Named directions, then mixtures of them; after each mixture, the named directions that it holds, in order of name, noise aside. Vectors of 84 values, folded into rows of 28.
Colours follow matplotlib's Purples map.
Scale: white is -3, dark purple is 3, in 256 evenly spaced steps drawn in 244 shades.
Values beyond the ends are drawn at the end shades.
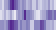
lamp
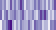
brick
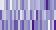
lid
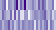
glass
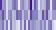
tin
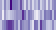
brick, lamp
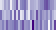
glass, lid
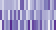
brick, lid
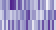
lamp, lid, tin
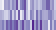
glass, lamp, lid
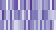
glass, tin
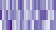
brick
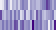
lid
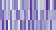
lid, tin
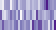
lid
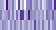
glass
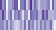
glass, tin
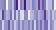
glass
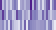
tin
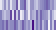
glass, lid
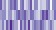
brick, lamp, tin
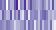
glass, tin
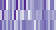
glass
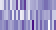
glass, lid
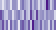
lid, tin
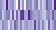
glass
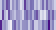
brick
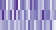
glass, tin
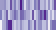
brick
